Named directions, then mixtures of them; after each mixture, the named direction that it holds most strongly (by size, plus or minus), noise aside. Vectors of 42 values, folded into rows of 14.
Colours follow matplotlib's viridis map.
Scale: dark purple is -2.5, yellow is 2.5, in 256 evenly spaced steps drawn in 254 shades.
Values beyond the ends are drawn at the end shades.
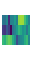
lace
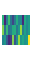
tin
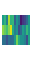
lace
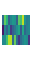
tin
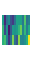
tin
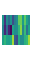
lace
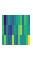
tin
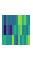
lace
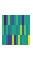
tin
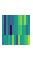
lace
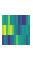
lace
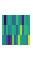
tin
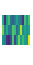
tin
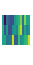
tin
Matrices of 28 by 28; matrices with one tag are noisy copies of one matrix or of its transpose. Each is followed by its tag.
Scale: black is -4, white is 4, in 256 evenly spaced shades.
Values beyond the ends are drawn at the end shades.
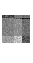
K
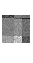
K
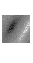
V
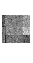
K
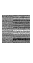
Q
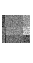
K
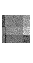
K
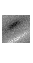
V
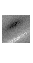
V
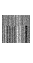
Q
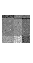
K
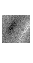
V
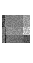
K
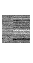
Q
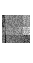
K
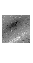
V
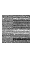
Q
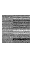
Q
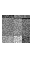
K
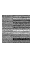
Q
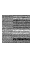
Q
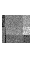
K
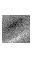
V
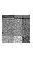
K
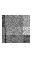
K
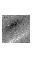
V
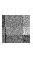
K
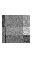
K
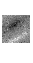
V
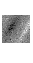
V
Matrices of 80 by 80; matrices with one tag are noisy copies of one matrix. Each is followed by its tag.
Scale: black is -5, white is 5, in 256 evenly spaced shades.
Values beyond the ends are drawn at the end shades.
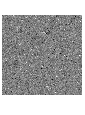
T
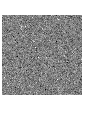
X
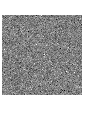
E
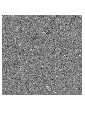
T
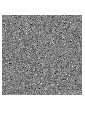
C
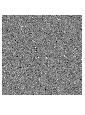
X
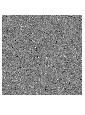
X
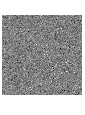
E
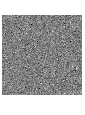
C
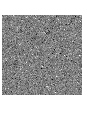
T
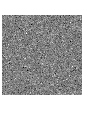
C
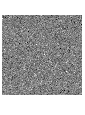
E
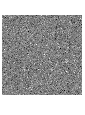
E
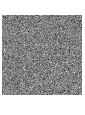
E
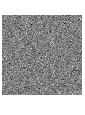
C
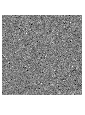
C
